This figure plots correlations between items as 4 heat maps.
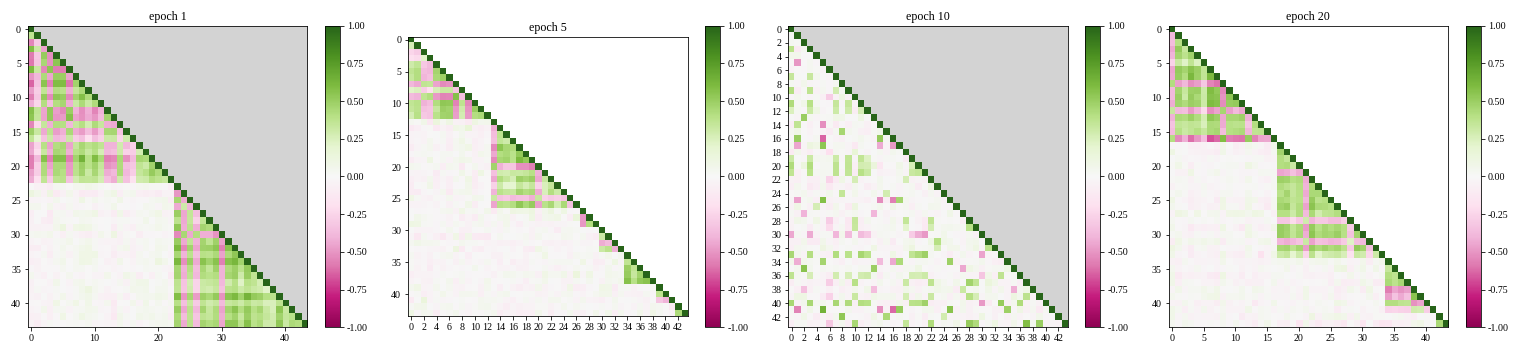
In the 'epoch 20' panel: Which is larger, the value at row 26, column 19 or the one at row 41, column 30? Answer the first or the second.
the first
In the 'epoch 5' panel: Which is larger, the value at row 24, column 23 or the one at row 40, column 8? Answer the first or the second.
the first
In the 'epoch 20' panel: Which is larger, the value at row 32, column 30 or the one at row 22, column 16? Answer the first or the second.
the first
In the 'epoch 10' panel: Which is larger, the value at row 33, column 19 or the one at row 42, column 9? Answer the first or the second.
the first
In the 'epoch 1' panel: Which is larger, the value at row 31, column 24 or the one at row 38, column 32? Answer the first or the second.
the second
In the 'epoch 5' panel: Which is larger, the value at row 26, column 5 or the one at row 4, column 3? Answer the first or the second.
the first
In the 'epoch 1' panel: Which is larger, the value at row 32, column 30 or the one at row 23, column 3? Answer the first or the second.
the second
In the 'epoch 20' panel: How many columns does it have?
44
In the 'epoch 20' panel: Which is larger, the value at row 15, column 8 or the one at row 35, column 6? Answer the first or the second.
the second
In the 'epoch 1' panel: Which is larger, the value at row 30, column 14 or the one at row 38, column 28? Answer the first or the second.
the second
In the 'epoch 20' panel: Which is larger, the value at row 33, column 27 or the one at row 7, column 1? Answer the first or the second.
the second
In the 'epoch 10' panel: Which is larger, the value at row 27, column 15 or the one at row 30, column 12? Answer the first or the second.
the first
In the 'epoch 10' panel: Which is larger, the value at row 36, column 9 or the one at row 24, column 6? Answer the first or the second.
the first
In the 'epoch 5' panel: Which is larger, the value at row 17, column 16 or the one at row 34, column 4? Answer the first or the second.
the first
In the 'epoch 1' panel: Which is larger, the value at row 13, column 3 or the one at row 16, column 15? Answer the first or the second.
the first
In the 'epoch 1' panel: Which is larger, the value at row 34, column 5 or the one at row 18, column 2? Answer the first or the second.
the second
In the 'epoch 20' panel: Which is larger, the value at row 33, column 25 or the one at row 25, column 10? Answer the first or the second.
the first
